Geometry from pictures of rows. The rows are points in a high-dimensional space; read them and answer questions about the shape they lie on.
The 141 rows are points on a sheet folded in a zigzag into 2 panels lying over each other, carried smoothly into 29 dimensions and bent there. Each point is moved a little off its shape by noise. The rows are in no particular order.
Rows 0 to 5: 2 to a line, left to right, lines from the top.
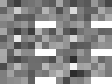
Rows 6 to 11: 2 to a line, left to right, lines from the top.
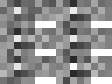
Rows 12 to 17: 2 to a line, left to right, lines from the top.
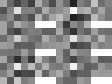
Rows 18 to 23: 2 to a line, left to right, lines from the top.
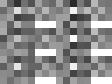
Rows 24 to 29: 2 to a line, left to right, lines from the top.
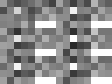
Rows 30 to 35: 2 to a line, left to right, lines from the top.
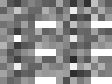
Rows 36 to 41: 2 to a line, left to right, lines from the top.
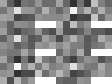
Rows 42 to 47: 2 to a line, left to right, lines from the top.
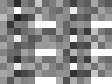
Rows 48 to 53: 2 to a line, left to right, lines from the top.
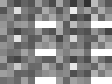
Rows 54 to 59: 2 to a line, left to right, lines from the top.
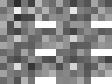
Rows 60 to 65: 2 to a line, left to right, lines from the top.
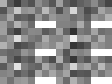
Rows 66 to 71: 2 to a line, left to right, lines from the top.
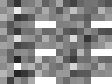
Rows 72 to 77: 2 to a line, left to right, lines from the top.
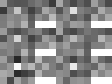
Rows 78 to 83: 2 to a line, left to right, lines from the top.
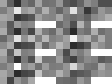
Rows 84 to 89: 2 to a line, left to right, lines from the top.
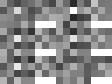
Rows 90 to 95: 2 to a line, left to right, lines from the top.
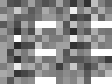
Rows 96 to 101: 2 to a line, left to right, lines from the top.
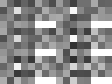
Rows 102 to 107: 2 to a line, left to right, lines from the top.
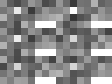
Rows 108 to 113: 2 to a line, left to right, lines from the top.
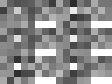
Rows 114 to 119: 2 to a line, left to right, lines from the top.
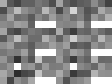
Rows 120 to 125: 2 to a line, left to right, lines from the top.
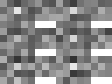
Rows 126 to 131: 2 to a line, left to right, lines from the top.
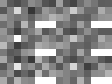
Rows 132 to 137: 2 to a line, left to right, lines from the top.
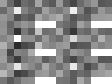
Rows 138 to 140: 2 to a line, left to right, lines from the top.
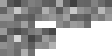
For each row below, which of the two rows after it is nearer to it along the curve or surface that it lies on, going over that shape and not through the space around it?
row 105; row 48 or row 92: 48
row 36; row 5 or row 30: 5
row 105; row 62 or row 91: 91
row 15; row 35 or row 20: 35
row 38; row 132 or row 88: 132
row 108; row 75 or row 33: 33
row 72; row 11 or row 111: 111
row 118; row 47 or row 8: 47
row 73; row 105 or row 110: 105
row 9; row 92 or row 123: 92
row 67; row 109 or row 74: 109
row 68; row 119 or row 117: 117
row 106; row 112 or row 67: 112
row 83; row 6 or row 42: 42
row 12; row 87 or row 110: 110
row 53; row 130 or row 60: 130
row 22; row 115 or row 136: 115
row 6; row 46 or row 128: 128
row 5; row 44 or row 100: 100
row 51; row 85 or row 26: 85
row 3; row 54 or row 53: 54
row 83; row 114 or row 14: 14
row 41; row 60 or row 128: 60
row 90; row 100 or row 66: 66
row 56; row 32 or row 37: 37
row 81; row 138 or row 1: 138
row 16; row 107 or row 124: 124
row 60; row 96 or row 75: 75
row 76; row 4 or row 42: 42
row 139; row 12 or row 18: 18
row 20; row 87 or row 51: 87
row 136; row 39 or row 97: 39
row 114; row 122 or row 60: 60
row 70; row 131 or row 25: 25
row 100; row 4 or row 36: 36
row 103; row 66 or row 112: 112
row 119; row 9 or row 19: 19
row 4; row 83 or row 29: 83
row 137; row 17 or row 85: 17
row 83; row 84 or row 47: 47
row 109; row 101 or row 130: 101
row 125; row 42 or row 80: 80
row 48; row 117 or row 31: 31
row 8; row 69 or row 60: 60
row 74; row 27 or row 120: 120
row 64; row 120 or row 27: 120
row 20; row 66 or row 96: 66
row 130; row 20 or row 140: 140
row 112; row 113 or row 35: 35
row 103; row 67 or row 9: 9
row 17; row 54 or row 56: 54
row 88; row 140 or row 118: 118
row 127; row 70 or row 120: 70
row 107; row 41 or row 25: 41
